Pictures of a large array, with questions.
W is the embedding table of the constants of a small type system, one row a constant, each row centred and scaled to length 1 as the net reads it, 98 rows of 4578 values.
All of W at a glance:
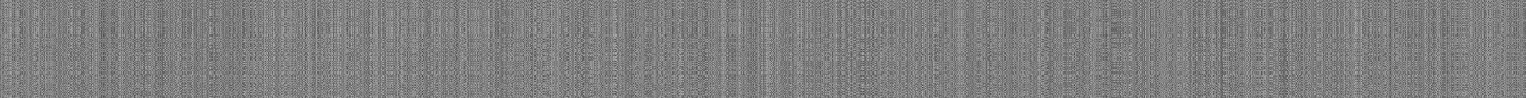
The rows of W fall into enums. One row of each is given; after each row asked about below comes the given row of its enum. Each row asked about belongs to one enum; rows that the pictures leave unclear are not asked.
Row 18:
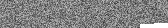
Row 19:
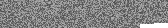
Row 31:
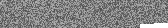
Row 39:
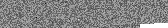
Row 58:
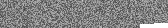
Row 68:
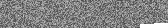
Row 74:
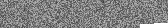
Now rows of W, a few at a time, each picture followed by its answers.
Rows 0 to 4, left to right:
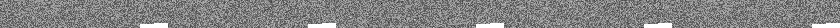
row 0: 19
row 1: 74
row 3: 68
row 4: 19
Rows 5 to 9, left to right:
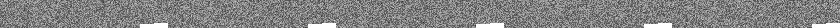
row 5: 74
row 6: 68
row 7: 39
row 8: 19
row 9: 68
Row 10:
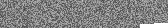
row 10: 58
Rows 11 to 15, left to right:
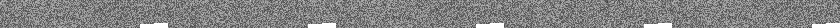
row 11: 31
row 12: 58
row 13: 31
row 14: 74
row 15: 31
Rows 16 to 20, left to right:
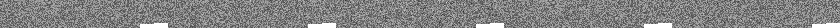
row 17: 58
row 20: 39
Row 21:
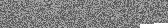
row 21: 19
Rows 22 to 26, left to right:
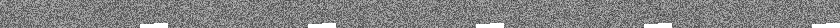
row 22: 31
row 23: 68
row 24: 58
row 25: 18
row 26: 58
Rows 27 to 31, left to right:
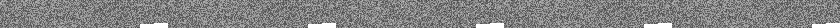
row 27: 31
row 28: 31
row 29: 68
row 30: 31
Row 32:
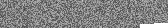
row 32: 58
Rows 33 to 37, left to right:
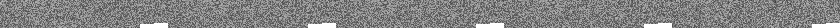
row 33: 31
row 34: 19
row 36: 19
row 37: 74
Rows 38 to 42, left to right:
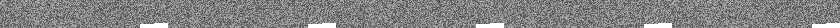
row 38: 31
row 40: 74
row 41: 39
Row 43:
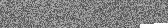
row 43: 31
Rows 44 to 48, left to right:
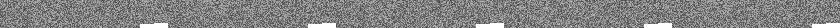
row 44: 58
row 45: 19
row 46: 74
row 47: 68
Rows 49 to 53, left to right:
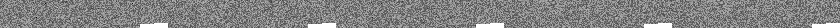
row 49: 39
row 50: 74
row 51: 39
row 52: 19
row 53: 19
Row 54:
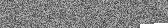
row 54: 18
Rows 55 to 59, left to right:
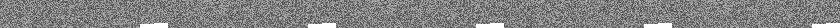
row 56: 19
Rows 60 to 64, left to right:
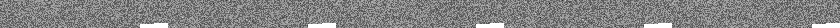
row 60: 19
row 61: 39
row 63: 39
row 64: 31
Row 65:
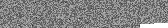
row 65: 39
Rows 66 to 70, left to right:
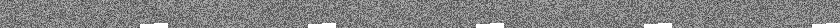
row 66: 18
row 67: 31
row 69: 19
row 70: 39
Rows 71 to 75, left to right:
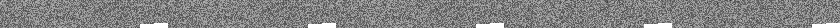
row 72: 31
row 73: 31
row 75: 39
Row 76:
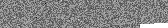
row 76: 39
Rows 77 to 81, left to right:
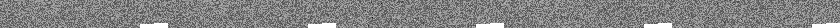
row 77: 19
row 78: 19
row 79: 39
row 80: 31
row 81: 39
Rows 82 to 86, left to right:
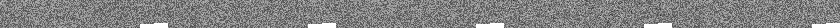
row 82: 31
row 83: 58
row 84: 19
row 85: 18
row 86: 58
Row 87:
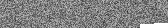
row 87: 18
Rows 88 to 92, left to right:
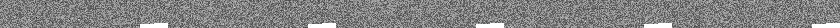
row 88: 39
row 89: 68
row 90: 19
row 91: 39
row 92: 58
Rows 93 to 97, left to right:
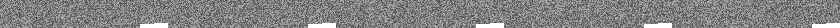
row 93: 39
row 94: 39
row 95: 74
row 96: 19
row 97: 31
